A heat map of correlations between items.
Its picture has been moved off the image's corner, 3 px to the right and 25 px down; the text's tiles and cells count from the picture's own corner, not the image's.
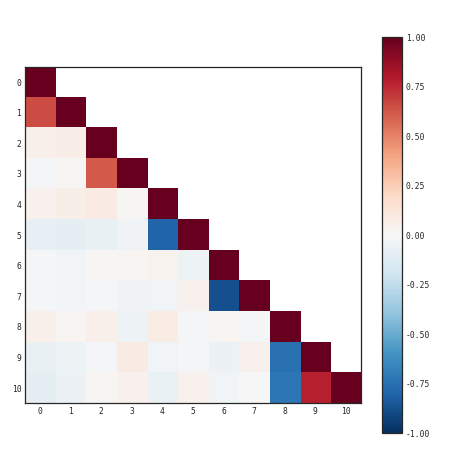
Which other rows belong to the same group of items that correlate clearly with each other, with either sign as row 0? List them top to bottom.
1
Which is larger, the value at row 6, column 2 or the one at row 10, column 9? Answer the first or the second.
the second
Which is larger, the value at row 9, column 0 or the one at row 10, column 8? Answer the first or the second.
the first
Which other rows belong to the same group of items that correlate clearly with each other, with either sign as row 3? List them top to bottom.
2
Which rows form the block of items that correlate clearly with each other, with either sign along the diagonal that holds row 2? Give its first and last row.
2 to 3
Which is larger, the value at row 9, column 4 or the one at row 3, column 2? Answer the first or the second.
the second
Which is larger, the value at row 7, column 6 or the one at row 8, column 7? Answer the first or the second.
the second
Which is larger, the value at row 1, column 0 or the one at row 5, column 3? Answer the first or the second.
the first
